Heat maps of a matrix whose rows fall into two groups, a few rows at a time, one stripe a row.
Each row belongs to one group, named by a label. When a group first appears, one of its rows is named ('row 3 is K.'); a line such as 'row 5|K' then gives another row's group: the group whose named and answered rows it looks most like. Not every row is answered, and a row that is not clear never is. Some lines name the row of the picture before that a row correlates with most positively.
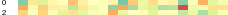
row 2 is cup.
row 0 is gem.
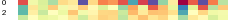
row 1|gem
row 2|gem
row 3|gem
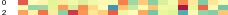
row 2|cup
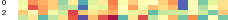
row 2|cup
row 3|gem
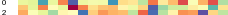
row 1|cup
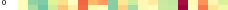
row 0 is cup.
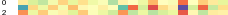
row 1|gem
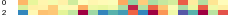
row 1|gem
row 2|gem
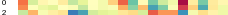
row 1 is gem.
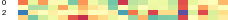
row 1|cup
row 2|gem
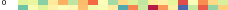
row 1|gem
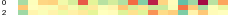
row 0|gem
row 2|gem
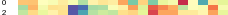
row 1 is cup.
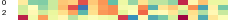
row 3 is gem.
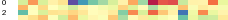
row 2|gem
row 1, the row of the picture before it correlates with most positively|3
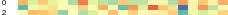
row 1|gem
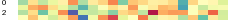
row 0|gem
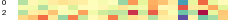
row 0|gem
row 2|gem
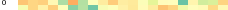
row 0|cup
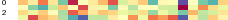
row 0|cup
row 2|cup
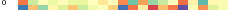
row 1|gem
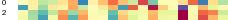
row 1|gem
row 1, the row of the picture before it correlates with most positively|1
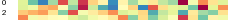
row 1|gem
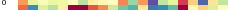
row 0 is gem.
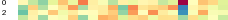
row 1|gem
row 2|gem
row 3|gem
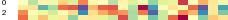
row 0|cup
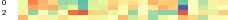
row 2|cup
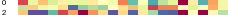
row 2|cup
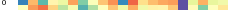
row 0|gem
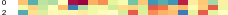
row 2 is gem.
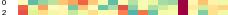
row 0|cup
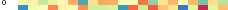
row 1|gem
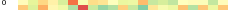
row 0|cup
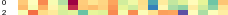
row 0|cup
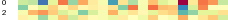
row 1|gem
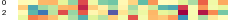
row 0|gem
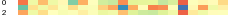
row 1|gem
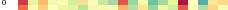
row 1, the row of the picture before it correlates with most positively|2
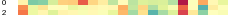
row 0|cup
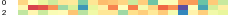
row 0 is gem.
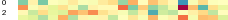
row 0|gem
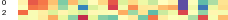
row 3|gem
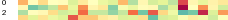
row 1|cup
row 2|gem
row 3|cup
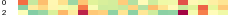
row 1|gem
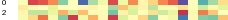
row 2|cup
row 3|cup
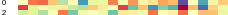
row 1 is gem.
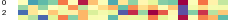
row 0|cup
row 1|gem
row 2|gem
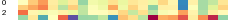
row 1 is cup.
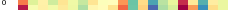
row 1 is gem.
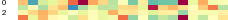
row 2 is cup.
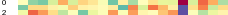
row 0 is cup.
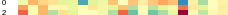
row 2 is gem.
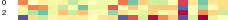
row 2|cup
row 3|gem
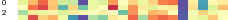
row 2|gem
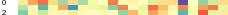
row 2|gem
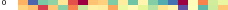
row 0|cup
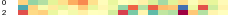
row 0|cup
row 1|gem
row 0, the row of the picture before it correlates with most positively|0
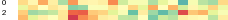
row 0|cup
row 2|cup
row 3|cup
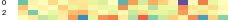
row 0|gem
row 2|cup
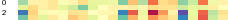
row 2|gem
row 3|gem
